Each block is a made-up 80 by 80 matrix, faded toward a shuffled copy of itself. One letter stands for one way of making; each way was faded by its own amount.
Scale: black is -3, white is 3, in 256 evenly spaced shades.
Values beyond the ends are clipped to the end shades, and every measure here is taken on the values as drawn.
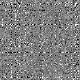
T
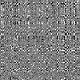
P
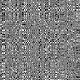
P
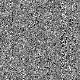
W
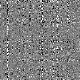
T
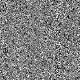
W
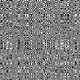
P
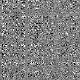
T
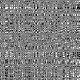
P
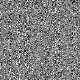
W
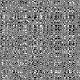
P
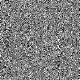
W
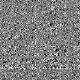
T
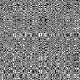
P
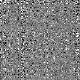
T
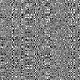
P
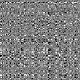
P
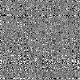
T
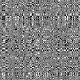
P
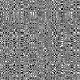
P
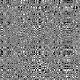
P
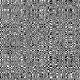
P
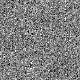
W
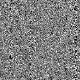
W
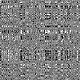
P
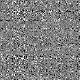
T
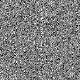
W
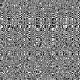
P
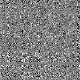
T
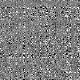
T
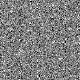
W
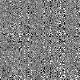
T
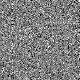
W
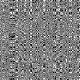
P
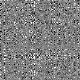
T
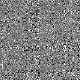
T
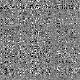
T
